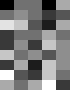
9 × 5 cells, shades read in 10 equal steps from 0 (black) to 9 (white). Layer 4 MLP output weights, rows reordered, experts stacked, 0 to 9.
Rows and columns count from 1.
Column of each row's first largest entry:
5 2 1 4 4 1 4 1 4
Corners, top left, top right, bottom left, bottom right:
0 6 6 2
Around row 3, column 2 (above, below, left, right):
5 4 8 3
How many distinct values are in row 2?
4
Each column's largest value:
9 7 6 9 6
